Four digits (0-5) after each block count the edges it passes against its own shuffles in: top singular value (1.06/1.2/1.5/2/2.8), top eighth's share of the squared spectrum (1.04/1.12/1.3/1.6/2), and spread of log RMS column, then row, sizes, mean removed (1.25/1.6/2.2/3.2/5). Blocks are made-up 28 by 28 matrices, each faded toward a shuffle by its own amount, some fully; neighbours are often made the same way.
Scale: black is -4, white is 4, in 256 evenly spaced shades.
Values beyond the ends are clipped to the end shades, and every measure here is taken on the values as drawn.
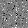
2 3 1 1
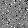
0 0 0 0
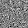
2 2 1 0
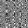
3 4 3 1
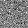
0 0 0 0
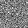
2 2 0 0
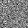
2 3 1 0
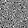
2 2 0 0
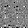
3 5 1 2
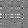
4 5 2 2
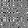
4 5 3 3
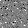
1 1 0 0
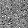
1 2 0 0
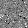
0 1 0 0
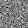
2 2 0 0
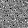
0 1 0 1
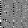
4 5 2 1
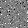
1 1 0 0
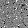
0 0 0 0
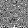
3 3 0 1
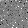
0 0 0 0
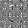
3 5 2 2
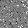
1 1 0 0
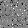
2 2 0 1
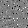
2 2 0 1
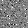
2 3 0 0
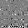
3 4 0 2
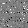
2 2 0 1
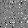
3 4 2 1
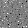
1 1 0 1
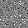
2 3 1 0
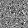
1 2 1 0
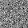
0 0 0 0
